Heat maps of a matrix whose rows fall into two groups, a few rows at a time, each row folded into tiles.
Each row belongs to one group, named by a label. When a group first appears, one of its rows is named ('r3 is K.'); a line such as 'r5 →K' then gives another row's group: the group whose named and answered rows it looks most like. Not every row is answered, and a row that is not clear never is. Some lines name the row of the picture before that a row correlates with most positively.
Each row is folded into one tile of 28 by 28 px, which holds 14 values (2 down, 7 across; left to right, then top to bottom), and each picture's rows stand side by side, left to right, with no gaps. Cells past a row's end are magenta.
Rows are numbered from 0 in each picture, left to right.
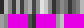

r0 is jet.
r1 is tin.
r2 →jet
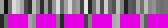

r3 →tin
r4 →jet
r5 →jet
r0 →tin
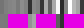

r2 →tin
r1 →jet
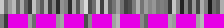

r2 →jet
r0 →tin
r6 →jet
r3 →tin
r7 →jet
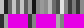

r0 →tin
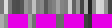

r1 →jet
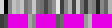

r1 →jet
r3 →jet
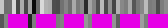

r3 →jet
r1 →tin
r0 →tin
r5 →jet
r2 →jet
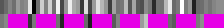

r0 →jet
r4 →tin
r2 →tin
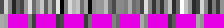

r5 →jet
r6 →tin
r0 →jet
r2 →tin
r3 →tin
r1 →tin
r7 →jet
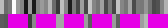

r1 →tin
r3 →jet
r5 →jet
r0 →tin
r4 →jet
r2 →jet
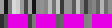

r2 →tin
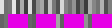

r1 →tin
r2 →jet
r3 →jet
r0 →tin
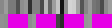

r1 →jet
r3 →jet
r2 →tin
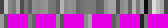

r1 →jet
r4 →tin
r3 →jet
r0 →jet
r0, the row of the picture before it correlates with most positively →1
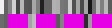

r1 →jet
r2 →tin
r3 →tin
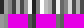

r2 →tin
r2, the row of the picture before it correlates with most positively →0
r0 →jet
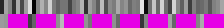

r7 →jet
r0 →jet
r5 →tin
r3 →jet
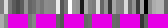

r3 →tin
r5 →tin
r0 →jet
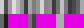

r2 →jet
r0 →tin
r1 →tin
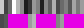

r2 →jet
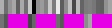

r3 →jet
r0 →tin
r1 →tin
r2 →tin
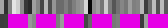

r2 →jet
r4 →jet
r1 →jet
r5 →tin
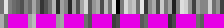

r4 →tin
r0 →jet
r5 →tin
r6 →tin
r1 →jet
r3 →tin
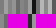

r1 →tin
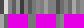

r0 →jet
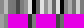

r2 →tin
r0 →jet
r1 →tin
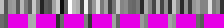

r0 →tin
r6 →jet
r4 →jet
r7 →tin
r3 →tin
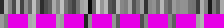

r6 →jet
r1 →jet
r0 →jet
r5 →tin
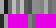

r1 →jet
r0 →tin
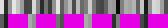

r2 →tin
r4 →tin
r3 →jet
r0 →tin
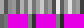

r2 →tin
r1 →tin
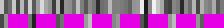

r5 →tin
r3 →jet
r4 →jet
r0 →tin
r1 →tin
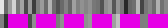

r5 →jet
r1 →tin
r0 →tin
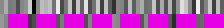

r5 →tin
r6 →tin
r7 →tin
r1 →tin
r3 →tin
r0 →jet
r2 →tin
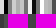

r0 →tin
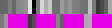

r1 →tin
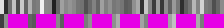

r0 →tin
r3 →jet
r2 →jet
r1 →tin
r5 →jet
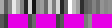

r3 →jet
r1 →tin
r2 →tin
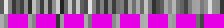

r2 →tin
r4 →jet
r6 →jet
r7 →tin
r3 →jet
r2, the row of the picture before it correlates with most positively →1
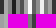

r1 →tin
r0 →jet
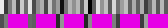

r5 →tin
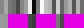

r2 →tin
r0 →jet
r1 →tin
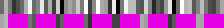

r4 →tin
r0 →jet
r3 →tin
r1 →tin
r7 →jet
